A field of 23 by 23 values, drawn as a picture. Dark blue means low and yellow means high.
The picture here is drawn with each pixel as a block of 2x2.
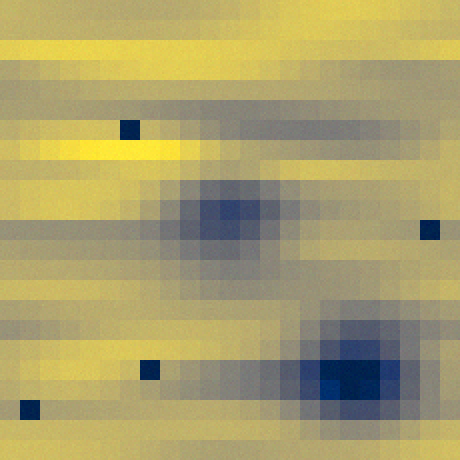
The grain runs across in streaks. The ninth with the lowest average is the bottom right. The values are skewed, with a long tail toward low values. The halves do not mirror each other. There are four isolated cells, each far lower than the cells round it. Overall the values sit about 70% of the way up the scale. Two dips sink into the field.
